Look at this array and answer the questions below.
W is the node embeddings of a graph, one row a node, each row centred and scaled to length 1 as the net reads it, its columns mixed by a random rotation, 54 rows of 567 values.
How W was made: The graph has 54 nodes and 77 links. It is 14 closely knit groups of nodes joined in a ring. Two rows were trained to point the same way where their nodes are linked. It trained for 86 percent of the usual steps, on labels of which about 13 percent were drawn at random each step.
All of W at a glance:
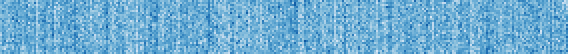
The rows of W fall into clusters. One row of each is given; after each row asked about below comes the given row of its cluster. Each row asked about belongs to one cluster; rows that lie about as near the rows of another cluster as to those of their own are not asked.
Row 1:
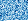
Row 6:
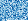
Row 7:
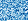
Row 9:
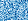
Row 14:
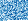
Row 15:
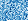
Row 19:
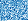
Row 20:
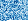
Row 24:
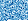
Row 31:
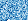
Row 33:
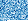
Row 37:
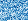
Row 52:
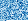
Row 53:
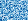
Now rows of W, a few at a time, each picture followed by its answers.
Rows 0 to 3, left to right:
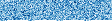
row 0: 14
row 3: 19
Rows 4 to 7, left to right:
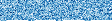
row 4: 1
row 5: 14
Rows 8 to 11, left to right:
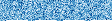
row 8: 52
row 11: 20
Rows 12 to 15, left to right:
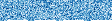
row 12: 24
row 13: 52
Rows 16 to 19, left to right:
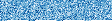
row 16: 19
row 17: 31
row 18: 37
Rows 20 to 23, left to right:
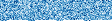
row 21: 15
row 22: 14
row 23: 1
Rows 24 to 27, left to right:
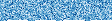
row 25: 9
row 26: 24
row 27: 52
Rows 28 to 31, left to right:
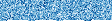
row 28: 24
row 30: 14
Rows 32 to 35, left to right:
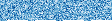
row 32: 31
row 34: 15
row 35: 6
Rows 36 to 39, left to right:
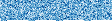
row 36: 52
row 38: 24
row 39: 20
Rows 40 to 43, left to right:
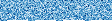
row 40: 7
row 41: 7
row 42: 6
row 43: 1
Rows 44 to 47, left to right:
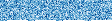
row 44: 20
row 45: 33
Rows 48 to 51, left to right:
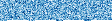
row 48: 9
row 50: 33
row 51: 53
